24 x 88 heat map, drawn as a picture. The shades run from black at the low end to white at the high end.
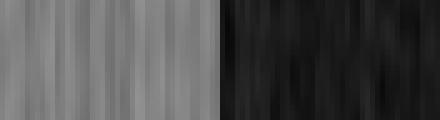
It is made of 1 by 2 panels. Panel 1,1: middling, streaked downward, faint in contrast. Panel 1,2: very low, streaked downward, faint in contrast.
